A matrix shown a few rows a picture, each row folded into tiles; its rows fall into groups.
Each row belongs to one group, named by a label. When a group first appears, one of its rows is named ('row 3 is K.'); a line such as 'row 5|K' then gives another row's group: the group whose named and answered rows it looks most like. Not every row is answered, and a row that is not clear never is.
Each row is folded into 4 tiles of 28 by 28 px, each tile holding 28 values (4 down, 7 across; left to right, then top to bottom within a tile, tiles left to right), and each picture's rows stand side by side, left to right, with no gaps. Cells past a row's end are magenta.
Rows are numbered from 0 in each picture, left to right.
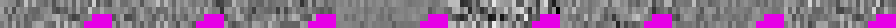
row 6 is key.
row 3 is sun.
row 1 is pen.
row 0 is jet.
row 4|pen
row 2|key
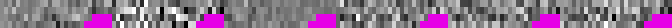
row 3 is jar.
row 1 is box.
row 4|pen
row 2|key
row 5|pen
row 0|sun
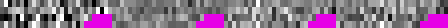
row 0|jar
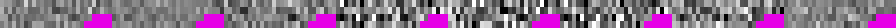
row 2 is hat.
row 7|box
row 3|jar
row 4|jet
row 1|pen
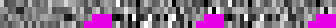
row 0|hat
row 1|jar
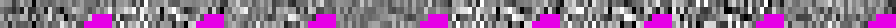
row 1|box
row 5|box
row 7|pen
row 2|box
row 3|jet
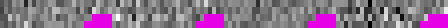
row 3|hat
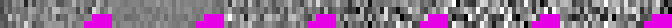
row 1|pen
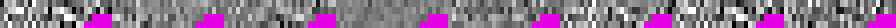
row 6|box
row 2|sun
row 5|box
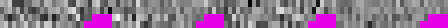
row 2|sun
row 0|pen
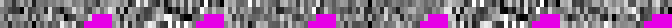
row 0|hat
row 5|pen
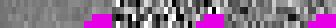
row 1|jar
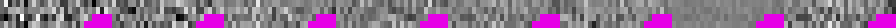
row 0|jar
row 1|hat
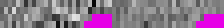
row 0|sun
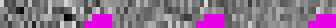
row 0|hat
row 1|jet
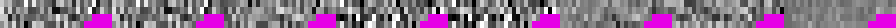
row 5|sun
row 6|pen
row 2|sun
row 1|jet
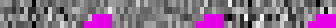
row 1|jet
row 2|jar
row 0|hat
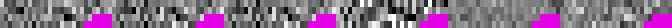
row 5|box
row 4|pen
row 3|jet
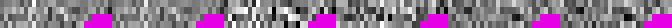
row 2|box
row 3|pen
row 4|hat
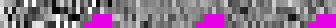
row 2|hat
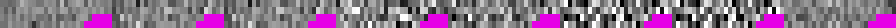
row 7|pen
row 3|box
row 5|jar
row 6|jar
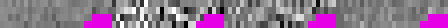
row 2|sun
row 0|sun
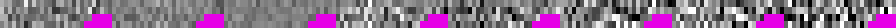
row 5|jet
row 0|jet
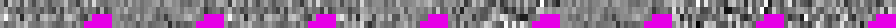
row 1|sun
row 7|jar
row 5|sun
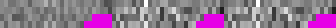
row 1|box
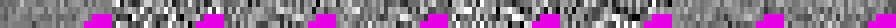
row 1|jar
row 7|pen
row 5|jet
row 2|sun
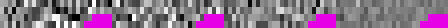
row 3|key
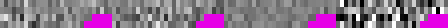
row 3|jar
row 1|pen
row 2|hat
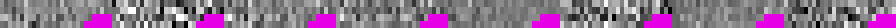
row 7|hat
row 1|box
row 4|key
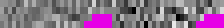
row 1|hat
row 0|jet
